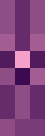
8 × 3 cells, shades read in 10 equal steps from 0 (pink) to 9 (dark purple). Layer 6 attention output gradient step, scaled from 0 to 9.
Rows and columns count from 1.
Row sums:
17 17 15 16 18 19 19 17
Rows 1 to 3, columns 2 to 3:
7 5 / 7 5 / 7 4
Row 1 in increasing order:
5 5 7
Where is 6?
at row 8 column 2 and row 8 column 3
